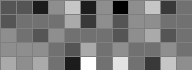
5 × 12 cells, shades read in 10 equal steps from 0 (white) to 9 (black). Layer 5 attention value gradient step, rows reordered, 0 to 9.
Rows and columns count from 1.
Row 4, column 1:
4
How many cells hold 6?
8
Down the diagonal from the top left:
6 5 6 5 8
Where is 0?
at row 5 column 6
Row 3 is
4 5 6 4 5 5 5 6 4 3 6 5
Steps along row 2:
down same same down up down up down same up same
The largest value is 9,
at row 1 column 8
